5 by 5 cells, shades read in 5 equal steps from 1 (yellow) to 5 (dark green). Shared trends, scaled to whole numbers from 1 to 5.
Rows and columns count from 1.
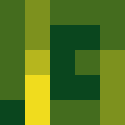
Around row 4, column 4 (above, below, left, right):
4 4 5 3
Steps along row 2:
down up same down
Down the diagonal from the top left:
4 3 5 5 3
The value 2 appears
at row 3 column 2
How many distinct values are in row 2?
3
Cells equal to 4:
11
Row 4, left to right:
4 1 5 5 3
